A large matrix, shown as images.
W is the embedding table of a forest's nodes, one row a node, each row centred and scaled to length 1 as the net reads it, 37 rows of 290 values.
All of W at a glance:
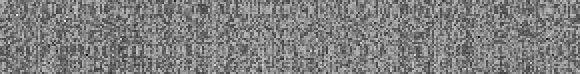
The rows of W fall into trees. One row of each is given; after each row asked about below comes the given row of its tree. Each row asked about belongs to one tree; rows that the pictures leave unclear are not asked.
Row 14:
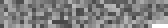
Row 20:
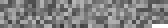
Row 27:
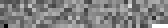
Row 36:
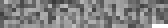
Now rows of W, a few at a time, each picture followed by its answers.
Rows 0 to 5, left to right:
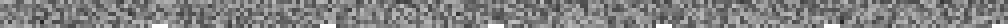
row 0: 14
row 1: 14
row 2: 36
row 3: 36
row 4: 36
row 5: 36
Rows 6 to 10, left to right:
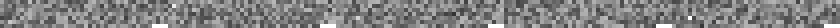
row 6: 36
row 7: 14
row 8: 14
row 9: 27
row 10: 27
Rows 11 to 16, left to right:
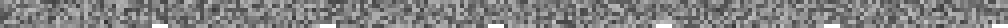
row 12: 20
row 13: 27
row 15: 20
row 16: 36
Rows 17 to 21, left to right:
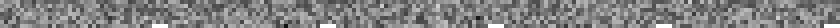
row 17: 36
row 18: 36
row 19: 27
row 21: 36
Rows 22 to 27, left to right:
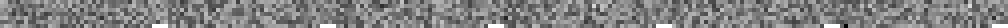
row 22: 14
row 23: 27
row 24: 27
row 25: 27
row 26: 27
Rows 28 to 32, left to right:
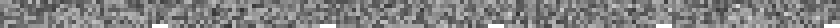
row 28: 36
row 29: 20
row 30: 27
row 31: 14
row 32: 36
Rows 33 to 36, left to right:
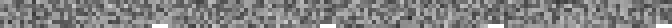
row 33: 14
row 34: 20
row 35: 20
